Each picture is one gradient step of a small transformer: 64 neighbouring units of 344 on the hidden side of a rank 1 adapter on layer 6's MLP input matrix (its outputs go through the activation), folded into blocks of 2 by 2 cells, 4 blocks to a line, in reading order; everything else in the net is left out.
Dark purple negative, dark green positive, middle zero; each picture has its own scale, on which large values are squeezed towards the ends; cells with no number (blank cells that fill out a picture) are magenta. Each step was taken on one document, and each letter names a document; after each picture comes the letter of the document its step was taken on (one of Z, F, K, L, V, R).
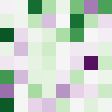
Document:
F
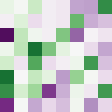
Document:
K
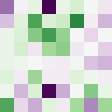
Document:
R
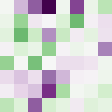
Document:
R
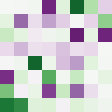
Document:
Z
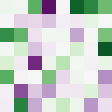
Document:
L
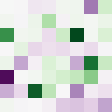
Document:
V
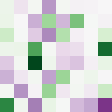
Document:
R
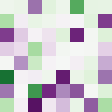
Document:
V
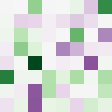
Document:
K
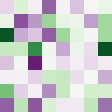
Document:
R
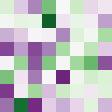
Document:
V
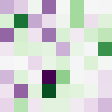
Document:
R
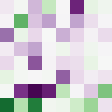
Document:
L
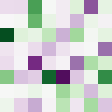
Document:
F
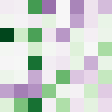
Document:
L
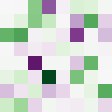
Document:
Z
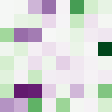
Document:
L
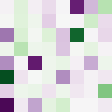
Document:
K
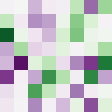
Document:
V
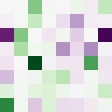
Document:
K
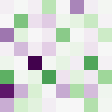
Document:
Z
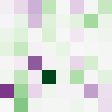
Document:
Z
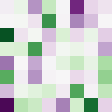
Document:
F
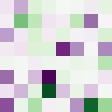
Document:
R
